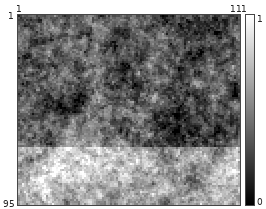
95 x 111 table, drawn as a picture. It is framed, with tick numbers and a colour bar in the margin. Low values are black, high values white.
A horizontal seam about 70% of the way down splits the table, and the bottom part is higher. The ninth with the highest average is the bottom left. There are no regular stripes.
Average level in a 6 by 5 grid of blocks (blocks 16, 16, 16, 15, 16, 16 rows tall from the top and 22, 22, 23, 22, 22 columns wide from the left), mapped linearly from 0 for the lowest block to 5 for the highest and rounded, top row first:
2 2 1 1 1 / 1 2 1 1 1 / 1 1 1 1 1 / 2 2 2 0 1 / 4 5 4 3 4 / 5 4 4 3 4
